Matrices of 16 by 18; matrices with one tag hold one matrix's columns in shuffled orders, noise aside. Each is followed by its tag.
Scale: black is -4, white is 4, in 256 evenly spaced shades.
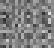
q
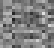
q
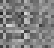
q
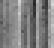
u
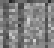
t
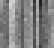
u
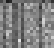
t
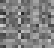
q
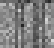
t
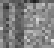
t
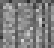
t
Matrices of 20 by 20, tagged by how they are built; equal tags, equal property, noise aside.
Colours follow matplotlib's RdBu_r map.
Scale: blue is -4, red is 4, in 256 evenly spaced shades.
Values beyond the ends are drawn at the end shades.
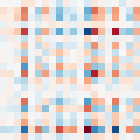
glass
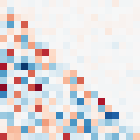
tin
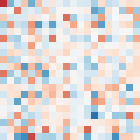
glass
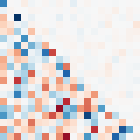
tin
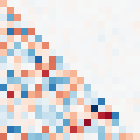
tin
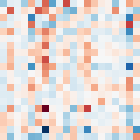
glass
